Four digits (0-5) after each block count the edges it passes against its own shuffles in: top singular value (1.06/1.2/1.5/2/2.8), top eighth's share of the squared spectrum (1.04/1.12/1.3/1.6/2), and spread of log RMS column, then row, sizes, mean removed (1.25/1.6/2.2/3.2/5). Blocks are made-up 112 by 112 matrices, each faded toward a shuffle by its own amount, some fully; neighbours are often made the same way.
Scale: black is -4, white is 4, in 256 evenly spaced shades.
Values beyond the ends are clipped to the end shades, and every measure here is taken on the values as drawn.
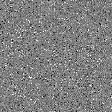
3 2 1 0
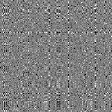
5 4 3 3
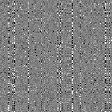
5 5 4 2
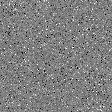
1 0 0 0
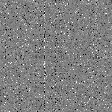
3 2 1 0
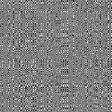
5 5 4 3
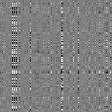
5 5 4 3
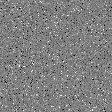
2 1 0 0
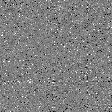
3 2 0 0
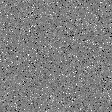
0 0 0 0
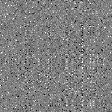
4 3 2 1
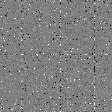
4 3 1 1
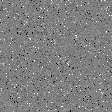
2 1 0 0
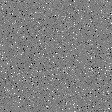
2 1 0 0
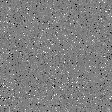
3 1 0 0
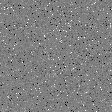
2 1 0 0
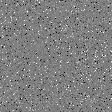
1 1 0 0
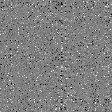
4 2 1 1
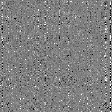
5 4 3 1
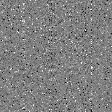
3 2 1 0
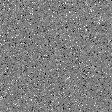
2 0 0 0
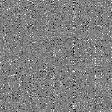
4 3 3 1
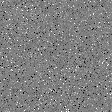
0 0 0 0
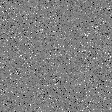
0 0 0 0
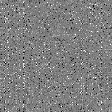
4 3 2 1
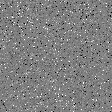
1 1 0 0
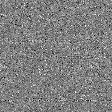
1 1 0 2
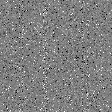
1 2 2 0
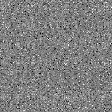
4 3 1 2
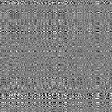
5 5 3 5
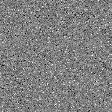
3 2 0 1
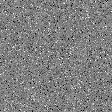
2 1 0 0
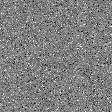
1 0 0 0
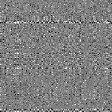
5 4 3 3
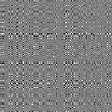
5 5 4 4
